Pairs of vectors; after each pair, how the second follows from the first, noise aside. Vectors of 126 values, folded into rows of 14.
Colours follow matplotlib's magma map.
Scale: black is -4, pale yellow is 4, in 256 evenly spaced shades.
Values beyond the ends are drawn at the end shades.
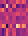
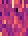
shuffled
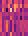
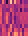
wrapped around
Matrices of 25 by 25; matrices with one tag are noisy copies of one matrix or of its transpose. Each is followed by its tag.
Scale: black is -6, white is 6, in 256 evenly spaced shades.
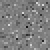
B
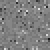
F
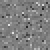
B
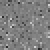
F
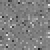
F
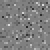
B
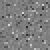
B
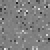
F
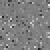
F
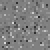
B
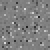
B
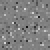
B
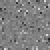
F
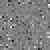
F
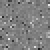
F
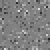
F
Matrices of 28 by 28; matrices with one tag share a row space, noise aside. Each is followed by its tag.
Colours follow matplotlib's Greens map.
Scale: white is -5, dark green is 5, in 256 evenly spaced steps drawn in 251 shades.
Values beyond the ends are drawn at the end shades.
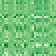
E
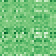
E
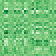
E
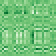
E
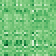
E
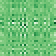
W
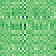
W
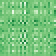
W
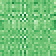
W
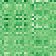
E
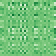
W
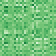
E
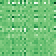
W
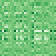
E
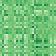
E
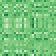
E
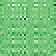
W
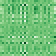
W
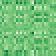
E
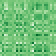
E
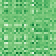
E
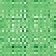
W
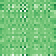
W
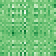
W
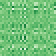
W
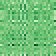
W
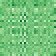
W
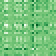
E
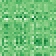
E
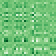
E
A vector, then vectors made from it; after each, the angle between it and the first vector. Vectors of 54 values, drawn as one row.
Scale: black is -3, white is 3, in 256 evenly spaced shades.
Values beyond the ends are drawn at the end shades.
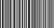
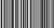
nearly opposite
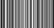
partly opposed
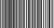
partly aligned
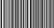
nearly opposite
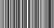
partly aligned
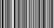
partly aligned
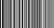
nearly parallel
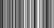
orthogonal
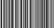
nearly opposite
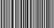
nearly opposite
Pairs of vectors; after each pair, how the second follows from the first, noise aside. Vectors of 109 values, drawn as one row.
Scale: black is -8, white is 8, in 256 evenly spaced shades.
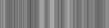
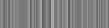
sign-scrambled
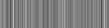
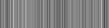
sign-scrambled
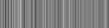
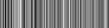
scaled up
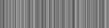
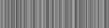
negated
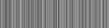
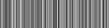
scaled up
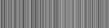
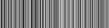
scaled up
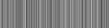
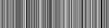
scaled up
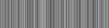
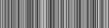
scaled up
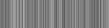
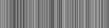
negated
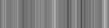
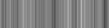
negated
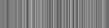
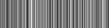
scaled up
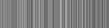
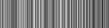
scaled up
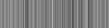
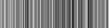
scaled up
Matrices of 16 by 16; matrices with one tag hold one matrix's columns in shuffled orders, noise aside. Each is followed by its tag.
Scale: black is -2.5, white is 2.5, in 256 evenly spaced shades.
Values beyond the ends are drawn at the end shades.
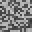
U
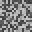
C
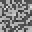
C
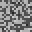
U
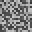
U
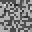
C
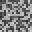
C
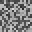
C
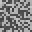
U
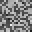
U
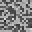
U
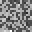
C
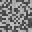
U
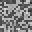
C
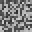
C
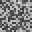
U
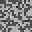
C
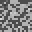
C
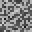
U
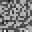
C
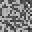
C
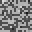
U
